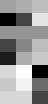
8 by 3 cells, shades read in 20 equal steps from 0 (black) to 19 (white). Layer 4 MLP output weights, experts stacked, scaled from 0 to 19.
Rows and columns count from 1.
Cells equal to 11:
3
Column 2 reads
13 5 11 10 13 19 18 16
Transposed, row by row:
12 0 11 5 2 16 15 16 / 13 5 11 10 13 19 18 16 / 14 17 11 14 15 0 8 5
